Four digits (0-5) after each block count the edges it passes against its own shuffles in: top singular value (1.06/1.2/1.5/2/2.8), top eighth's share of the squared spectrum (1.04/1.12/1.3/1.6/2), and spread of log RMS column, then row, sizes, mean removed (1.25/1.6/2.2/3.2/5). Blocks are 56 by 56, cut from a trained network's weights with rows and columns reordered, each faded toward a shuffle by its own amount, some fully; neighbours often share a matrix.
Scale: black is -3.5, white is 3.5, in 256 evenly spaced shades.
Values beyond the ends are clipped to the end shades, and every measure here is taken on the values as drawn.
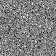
0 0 0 0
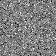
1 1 0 0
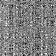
3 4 0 3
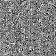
1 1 0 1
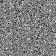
0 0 0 0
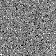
0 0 0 0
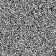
2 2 0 0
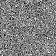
1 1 0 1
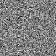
3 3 1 1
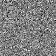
2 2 0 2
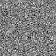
2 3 1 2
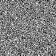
1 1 0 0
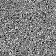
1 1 0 0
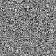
3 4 1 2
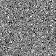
1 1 1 0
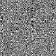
3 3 3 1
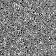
1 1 0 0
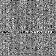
3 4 1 3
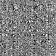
2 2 0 2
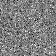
0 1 0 0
